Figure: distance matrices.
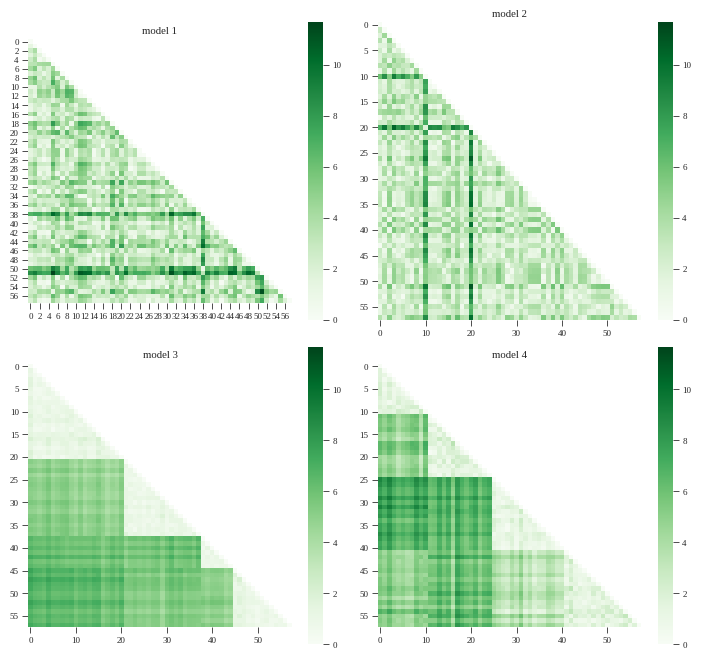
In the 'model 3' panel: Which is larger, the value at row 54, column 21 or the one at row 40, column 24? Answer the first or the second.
the second
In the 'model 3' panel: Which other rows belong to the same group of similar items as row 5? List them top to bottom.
0, 1, 2, 3, 4, 6, 7, 8, 9, 10, 11, 12, 13, 14, 15, 16, 17, 18, 19, 20
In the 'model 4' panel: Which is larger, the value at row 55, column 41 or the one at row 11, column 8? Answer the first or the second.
the second
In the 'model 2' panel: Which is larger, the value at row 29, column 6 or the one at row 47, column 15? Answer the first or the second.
the first
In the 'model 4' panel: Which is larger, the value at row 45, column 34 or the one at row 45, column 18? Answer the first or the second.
the second
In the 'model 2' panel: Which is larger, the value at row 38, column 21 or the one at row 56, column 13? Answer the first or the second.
the first
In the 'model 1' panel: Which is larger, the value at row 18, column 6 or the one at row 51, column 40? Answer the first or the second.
the second
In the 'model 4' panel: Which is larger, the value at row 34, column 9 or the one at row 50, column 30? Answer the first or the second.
the first
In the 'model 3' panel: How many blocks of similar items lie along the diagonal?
4
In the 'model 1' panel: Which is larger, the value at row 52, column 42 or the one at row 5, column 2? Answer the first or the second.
the second
